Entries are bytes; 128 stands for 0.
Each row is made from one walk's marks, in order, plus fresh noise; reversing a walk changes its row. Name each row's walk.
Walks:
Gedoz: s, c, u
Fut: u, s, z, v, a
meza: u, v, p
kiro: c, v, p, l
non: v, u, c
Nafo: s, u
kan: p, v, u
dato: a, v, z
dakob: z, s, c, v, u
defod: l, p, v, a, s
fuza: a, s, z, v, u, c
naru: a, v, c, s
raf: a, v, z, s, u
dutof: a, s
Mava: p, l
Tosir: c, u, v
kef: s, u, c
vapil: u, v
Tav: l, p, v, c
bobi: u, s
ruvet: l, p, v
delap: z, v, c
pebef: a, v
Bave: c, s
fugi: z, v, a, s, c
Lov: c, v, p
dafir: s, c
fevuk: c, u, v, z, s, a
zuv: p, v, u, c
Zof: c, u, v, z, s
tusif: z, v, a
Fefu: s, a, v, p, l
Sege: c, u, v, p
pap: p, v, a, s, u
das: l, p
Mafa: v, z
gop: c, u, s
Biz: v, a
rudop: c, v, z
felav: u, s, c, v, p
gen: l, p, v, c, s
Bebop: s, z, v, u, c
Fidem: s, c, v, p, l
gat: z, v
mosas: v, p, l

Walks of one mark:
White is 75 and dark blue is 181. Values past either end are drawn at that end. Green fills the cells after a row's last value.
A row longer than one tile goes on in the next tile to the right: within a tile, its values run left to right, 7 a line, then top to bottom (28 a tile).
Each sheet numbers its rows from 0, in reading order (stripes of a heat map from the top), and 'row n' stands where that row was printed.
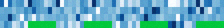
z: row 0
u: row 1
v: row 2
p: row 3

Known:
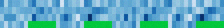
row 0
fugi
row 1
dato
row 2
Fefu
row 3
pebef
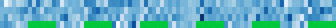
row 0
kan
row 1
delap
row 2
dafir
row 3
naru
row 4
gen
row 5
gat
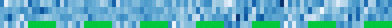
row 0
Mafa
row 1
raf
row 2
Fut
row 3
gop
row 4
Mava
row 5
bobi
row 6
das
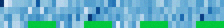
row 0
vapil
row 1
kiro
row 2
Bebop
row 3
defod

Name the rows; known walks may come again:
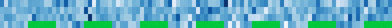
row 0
fuza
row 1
dutof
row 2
zuv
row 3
gat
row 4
bobi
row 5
non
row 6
das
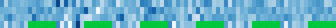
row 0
fevuk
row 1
Nafo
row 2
delap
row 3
gop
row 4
dakob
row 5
Zof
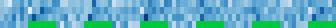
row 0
ruvet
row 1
Tosir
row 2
Lov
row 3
fugi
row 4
pap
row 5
Tav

